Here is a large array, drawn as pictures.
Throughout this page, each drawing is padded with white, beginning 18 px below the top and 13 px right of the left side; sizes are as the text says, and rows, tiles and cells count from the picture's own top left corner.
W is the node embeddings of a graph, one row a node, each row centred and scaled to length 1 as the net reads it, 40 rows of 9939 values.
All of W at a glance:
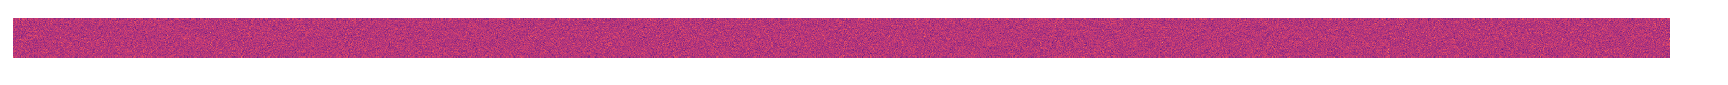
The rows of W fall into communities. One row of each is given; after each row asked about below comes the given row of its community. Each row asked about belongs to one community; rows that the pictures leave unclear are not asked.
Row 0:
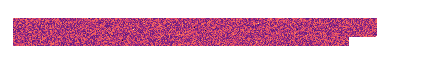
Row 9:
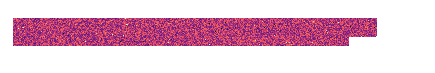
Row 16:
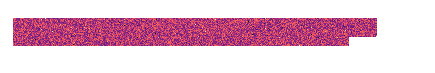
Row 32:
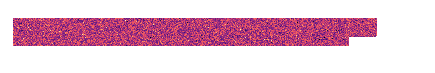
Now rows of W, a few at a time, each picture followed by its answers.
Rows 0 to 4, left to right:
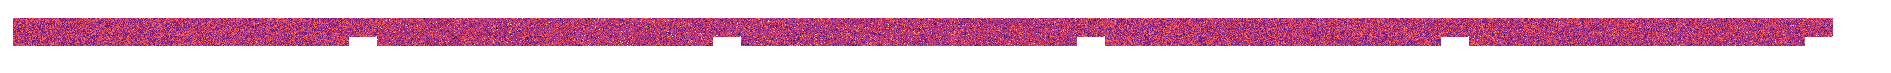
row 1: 0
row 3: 32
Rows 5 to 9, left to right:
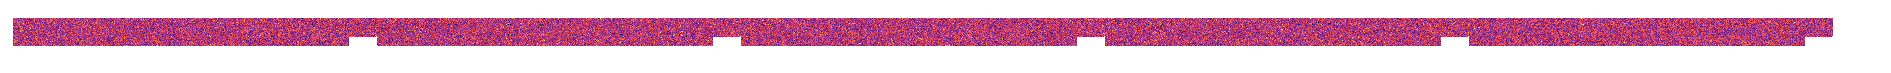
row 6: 0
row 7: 32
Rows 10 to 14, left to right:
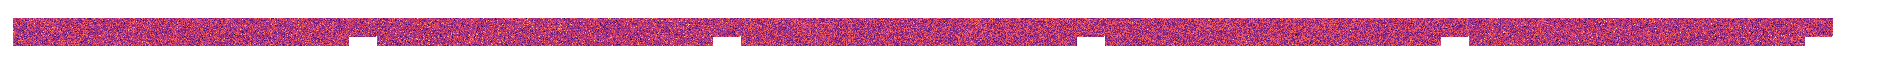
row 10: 32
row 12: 32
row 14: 0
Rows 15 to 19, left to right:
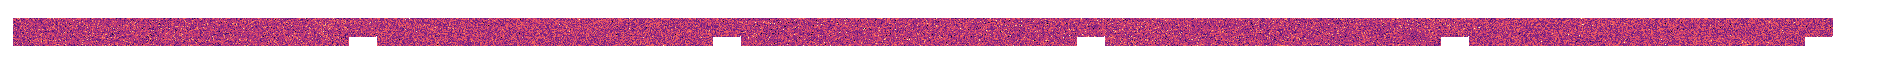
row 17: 16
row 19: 9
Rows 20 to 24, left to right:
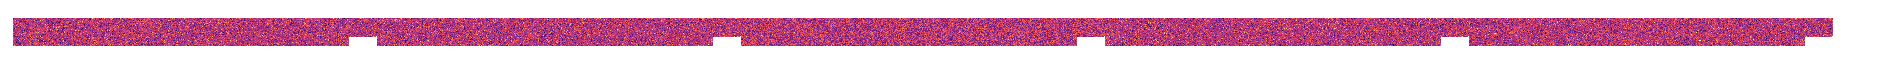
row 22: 32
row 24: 16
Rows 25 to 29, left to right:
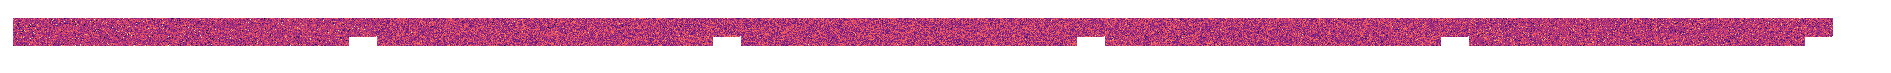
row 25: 16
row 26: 0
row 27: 16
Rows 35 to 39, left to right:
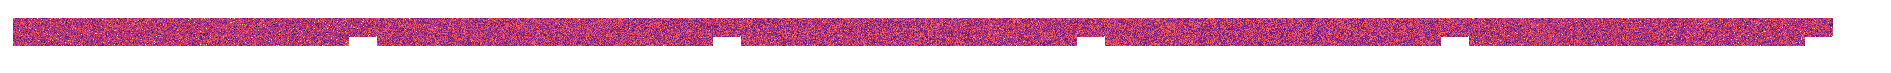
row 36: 16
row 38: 32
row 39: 32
